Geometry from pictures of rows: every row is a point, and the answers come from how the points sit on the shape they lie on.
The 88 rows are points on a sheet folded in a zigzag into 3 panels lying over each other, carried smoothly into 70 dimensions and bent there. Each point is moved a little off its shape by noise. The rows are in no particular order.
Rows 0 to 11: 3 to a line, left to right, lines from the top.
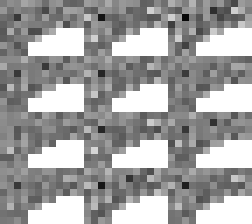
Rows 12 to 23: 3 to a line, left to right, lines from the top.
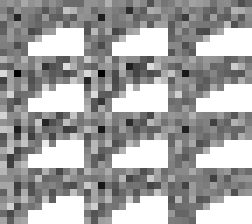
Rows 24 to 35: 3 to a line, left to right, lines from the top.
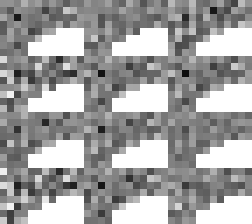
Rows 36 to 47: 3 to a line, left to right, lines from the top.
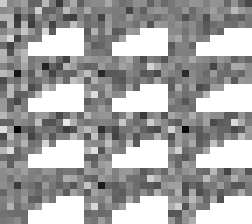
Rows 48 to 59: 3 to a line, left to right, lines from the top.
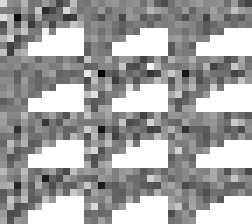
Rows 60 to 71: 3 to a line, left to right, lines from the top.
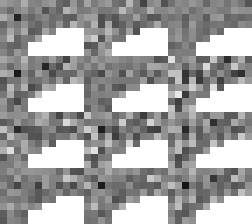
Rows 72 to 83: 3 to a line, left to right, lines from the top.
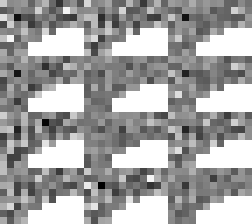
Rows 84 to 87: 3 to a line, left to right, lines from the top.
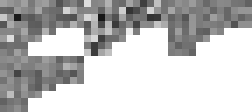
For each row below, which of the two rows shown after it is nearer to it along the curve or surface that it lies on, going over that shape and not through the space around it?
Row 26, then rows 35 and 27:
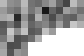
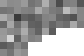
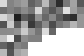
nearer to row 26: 27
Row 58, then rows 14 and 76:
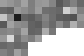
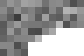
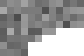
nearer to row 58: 14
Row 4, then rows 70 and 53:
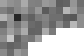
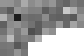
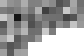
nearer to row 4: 53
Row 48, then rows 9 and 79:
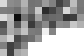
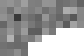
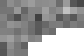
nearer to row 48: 9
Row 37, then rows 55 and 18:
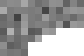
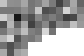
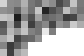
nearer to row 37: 18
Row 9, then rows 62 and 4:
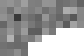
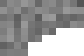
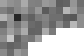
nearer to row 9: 4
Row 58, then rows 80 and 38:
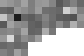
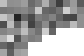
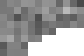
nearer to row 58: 38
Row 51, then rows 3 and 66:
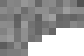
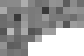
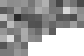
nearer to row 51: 3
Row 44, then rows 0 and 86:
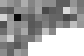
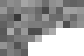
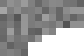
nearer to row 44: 0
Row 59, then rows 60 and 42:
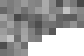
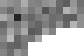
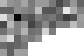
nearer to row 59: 60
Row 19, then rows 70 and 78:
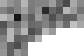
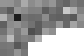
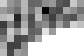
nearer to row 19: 78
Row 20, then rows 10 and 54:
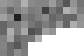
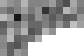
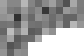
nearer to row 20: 10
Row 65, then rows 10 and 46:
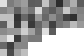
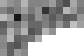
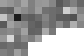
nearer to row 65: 10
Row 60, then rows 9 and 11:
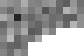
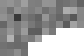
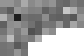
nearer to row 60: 9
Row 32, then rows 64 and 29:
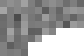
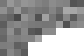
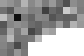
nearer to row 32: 64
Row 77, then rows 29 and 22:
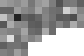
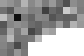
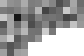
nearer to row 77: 29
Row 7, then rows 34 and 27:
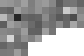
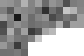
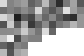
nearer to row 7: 34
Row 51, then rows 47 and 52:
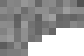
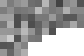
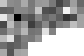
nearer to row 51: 47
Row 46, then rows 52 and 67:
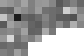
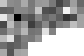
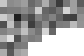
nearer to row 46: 52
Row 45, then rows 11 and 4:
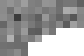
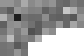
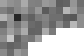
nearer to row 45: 4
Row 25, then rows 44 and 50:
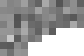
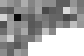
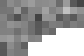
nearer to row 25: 50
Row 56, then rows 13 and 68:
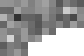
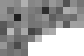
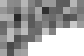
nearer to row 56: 13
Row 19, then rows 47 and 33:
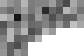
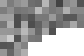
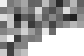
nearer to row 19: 33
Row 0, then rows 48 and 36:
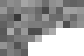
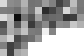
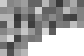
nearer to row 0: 48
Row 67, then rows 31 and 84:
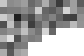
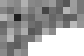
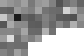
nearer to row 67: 31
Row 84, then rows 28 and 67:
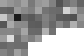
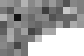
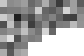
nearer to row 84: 28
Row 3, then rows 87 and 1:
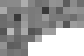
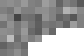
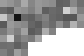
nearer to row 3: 87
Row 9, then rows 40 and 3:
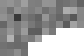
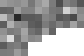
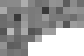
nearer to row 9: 40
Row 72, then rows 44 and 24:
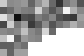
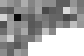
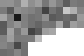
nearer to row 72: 44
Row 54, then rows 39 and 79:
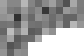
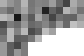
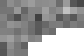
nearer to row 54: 39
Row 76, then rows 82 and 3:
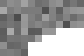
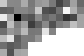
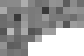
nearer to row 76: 3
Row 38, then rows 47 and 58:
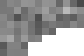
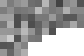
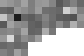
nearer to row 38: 58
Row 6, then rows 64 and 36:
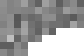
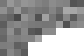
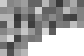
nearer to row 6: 36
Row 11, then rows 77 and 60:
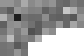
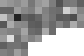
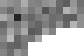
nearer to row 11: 77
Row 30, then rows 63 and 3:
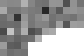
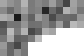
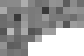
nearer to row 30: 3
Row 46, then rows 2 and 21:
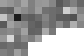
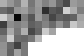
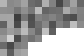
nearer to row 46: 2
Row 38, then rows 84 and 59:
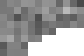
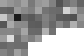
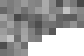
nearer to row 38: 59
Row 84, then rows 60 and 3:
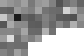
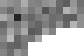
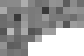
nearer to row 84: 60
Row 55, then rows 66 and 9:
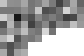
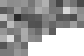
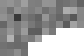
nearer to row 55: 9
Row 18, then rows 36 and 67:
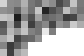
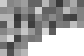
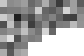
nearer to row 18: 36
